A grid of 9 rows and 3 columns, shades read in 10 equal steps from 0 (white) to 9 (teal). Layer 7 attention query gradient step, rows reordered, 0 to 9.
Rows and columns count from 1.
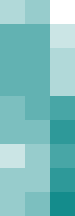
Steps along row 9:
up up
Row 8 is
4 4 8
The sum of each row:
7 14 15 15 18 18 13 16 18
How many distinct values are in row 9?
3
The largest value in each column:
6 6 9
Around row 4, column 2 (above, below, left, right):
6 6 6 3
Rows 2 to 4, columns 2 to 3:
6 2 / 6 3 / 6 3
